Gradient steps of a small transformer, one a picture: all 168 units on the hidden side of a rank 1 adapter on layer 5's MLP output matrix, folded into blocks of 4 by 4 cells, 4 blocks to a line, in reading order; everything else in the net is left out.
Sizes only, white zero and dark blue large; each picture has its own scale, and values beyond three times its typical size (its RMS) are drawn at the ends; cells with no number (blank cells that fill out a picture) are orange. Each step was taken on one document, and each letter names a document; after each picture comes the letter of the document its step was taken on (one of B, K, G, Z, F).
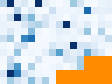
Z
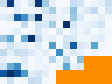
Z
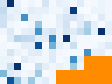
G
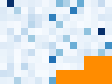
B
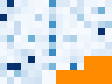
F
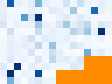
G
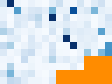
B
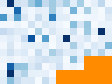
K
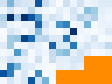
Z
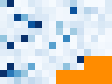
Z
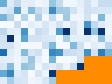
B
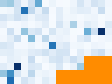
K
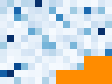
K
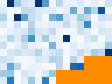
K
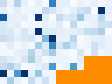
F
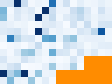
F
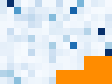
B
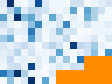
Z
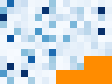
F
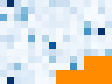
K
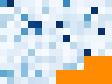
G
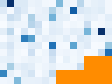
B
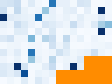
F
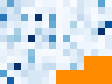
F
